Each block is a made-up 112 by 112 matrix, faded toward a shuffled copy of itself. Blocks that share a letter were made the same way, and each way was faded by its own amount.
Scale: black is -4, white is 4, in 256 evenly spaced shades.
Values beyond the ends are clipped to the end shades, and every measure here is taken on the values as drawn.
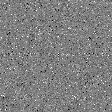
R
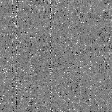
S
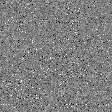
R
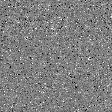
R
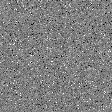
R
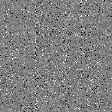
S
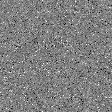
R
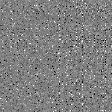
S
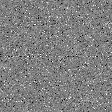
R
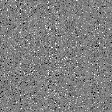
S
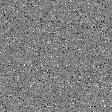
R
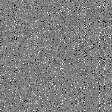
S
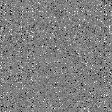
S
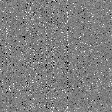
S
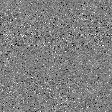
R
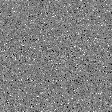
R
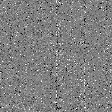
S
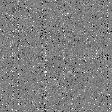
S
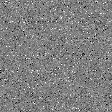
R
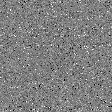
R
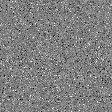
R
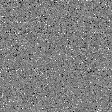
R
